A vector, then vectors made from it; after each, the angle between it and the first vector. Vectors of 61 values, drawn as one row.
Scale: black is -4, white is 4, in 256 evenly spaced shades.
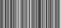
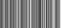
nearly parallel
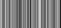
nearly opposite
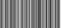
nearly parallel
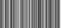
nearly parallel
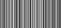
partly opposed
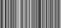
nearly parallel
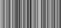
nearly opposite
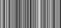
nearly opposite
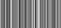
partly opposed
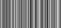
partly opposed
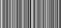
partly opposed
